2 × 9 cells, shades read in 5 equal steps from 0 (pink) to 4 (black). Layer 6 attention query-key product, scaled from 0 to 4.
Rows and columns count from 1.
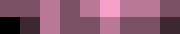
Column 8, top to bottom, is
1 2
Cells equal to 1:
6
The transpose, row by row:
2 4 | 2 3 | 1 1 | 2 2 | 1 2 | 0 1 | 1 2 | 1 2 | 2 3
